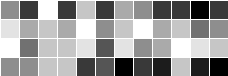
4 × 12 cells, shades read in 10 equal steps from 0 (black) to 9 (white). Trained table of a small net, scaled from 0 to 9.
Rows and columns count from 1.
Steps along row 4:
same up same down up down up down up down down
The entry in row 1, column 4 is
2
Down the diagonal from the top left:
5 6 7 7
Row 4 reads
5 5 7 7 2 3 0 2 1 7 1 0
